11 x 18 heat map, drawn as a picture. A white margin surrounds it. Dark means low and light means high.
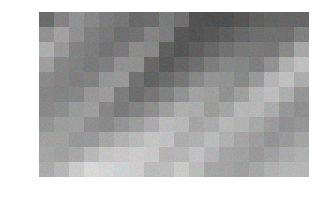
Slope: up to the bottom. Ninth with the lowest average: top middle. Grain: diagonal, up to the right.
